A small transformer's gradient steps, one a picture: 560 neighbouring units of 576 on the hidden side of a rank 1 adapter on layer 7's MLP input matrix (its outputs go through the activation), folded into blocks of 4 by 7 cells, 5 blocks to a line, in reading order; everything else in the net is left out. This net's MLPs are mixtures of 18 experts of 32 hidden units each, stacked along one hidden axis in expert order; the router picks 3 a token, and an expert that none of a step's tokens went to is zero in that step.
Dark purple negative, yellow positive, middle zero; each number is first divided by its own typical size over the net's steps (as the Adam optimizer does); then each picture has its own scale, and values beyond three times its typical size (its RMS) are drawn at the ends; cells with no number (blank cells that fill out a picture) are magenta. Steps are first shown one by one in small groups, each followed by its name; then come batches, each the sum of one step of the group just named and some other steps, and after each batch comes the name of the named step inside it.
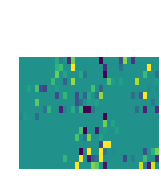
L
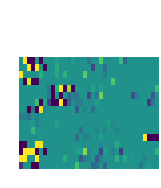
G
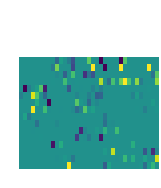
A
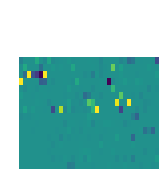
A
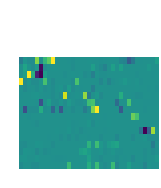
A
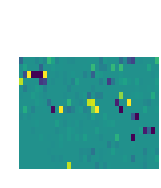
A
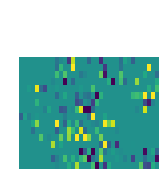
L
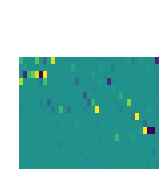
L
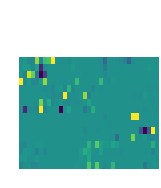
L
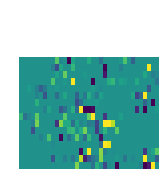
L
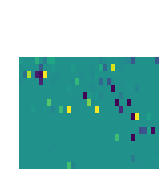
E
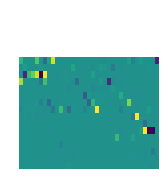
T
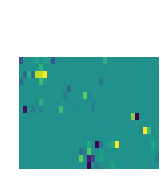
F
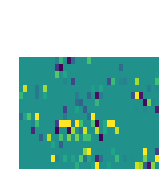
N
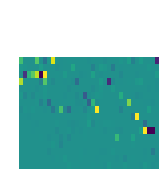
T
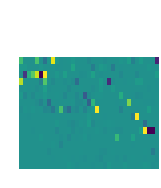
T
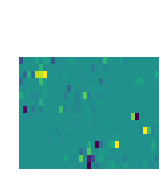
F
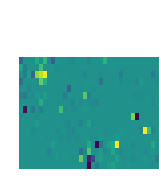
F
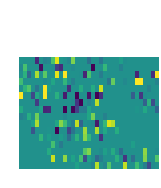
N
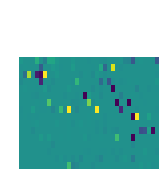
E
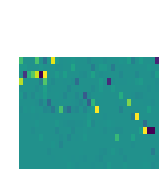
T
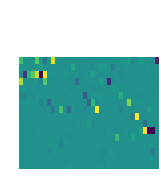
T
